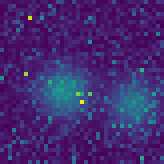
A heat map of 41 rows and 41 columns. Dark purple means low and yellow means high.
Mirror symmetry: none. Ninth with the highest average: centre. Odd rows or columns: none. Bumps: two.
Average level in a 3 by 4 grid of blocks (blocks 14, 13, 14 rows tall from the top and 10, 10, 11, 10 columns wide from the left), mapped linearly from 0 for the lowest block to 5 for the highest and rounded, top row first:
0 0 0 0
1 5 2 3
0 1 1 2
